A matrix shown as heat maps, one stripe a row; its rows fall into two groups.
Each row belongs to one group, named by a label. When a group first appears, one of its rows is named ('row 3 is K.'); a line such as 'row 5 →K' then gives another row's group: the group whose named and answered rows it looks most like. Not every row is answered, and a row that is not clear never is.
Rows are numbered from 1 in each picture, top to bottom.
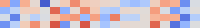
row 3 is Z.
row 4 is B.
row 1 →Z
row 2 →B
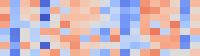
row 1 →Z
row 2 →Z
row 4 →Z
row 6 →Z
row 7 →Z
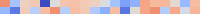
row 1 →Z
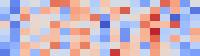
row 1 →Z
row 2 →B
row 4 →Z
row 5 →B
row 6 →B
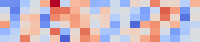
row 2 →Z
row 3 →Z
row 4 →Z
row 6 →B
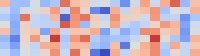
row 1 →Z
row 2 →B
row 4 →Z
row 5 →Z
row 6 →B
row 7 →B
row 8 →B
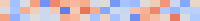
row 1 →Z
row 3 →Z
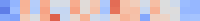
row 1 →B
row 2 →B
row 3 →B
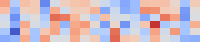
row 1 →Z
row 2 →Z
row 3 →Z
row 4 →B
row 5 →B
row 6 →B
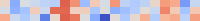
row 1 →Z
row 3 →Z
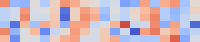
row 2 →B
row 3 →B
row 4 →B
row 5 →Z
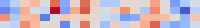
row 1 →B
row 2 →B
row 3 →Z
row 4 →B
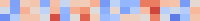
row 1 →Z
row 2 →B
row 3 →B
